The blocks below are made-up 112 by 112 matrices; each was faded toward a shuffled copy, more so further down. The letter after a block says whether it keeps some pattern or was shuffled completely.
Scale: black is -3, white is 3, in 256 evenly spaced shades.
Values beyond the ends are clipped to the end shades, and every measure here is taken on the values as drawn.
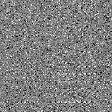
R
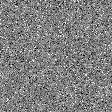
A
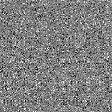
R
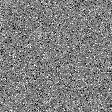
A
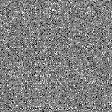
R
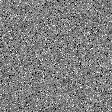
A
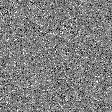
A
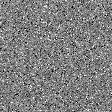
A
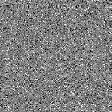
R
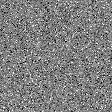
A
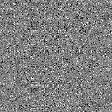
R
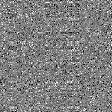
R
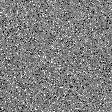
A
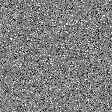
A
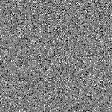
R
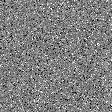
A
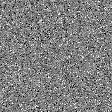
A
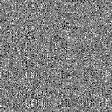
R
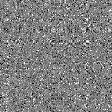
R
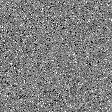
A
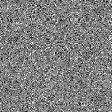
R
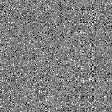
R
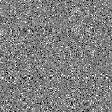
R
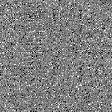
R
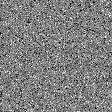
A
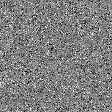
A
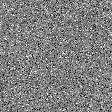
A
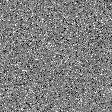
A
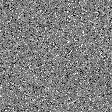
A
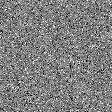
A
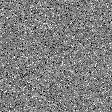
A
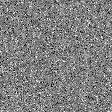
A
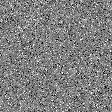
A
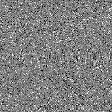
R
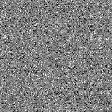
R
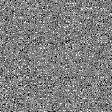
R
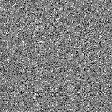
R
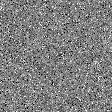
A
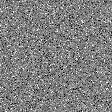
A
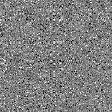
R
